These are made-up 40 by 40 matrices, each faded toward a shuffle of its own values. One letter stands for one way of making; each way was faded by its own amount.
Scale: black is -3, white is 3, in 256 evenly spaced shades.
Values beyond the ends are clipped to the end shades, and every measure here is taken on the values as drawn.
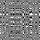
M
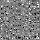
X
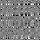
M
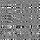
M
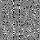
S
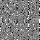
S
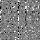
S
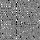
X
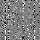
S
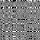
M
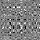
M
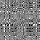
M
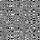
M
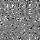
X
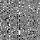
S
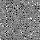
X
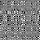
M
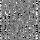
S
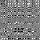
M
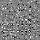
X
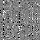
S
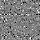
X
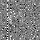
S
